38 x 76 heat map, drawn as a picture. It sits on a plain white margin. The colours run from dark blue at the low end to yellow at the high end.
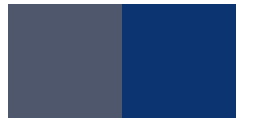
It is made of 1 by 2 panels. Panel 1,1: low, flat. Panel 1,2: very low, flat.
